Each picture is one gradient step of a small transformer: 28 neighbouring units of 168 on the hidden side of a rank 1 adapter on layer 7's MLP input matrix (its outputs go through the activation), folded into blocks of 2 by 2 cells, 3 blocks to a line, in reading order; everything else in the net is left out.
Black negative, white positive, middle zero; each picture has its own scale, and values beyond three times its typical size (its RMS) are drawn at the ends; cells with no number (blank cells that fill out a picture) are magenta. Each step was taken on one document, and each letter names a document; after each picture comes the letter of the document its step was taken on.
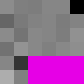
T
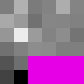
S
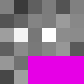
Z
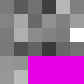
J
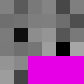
Z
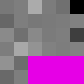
T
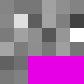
J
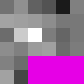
S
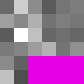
S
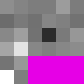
T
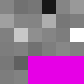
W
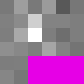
S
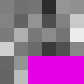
J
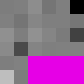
T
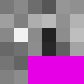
J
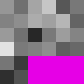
Z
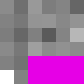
J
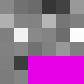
W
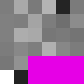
S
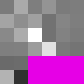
S
